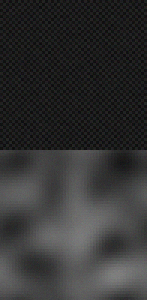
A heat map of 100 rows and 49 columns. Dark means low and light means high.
It is made of 2 by 1 panels. Panel 1,1: very low, checkered, faint in contrast. Panel 2,1: low, smooth.
